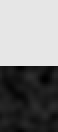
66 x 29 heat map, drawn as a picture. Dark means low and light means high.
It is made of 2 by 1 panels. Panel 1,1: very high, flat. Panel 2,1: very low, blotchy, faint in contrast.
